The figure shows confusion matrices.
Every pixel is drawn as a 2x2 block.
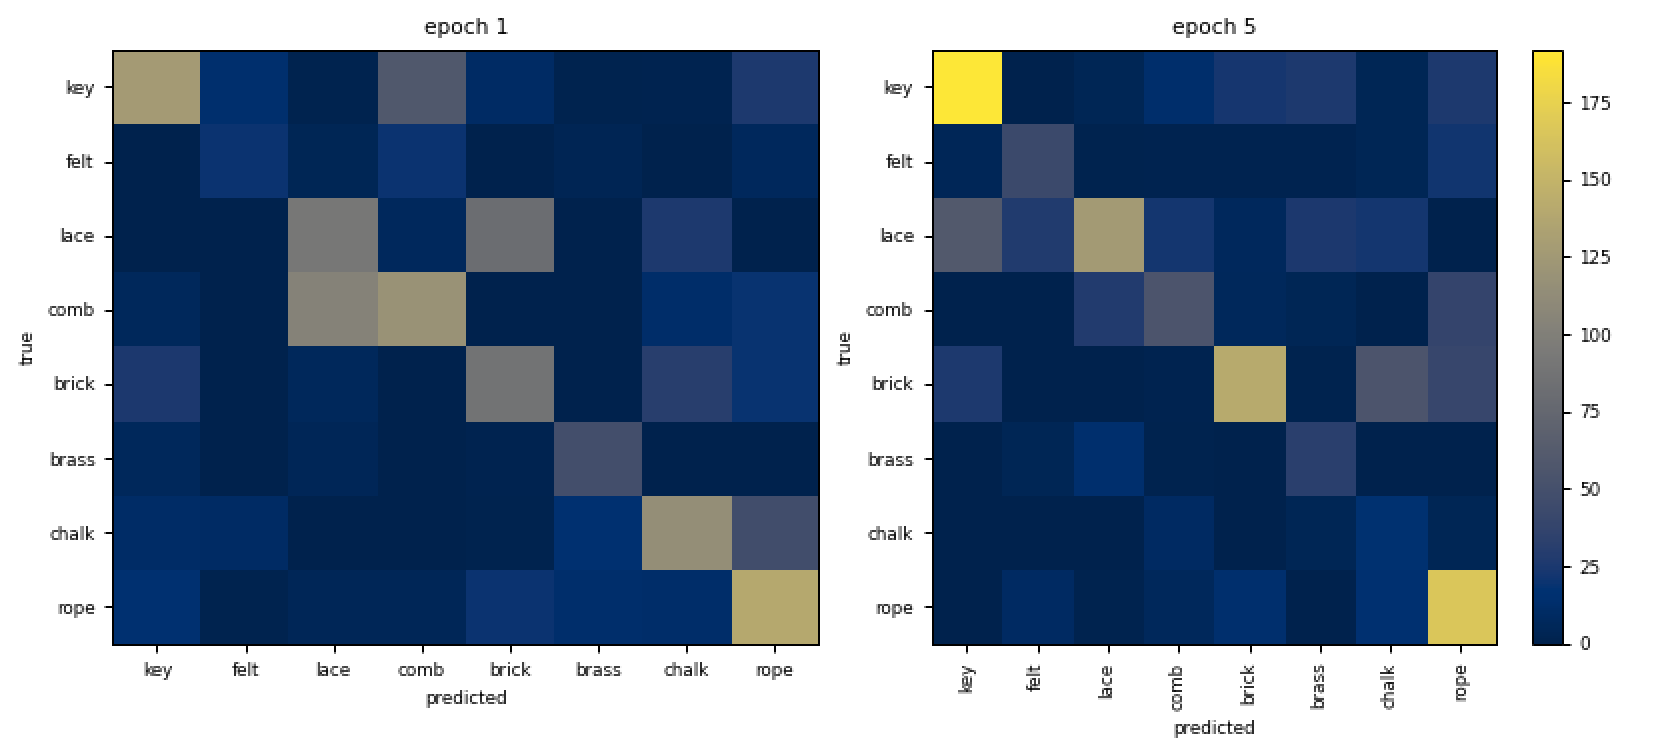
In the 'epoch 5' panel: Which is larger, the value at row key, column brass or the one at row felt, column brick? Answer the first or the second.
the first
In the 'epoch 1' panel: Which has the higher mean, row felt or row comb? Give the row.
comb
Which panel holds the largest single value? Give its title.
epoch 5
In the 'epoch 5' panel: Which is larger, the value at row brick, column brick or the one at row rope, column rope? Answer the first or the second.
the second
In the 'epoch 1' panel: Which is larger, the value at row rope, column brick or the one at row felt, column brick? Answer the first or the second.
the first
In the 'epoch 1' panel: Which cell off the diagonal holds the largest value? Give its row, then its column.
comb, lace
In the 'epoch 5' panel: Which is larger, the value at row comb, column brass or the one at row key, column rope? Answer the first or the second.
the second
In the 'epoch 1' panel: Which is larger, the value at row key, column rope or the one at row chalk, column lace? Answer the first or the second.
the first
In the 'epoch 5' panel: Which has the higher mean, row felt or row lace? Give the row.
lace
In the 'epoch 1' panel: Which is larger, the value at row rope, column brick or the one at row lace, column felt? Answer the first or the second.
the first
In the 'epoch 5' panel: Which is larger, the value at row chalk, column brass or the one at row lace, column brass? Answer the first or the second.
the second
